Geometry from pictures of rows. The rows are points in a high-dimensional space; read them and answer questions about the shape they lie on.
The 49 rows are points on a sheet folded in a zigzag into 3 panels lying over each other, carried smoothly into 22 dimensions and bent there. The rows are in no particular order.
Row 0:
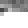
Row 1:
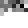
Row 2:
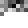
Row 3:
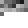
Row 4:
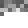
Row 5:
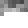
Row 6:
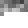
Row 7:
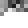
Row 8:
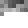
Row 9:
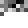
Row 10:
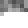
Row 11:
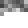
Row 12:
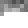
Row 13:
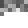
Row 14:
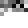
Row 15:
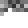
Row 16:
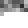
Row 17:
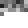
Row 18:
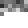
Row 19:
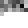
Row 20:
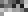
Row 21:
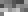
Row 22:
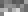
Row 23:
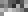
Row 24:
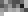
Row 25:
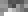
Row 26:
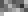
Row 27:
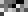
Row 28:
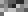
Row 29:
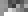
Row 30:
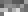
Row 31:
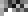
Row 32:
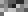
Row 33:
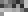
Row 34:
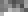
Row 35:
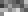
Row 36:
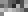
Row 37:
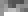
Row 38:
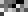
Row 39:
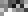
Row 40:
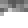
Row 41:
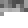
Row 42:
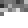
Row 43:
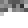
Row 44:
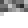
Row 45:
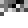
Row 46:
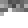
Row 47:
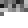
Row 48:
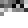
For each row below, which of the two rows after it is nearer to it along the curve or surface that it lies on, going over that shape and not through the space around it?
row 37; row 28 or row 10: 28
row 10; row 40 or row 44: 44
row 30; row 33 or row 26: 26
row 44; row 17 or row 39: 17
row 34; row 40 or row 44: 44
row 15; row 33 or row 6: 6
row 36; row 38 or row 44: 38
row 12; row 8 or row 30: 8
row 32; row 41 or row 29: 29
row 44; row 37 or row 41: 41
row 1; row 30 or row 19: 19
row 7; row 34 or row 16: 34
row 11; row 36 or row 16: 16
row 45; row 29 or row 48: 29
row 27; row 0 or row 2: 2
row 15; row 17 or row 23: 23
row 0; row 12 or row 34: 12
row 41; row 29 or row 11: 11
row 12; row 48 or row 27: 27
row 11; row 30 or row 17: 17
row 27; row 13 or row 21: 21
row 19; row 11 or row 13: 11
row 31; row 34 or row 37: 37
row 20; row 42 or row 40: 42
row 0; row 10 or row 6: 6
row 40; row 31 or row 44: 31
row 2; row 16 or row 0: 0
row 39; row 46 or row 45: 45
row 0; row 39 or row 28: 28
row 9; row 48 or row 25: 25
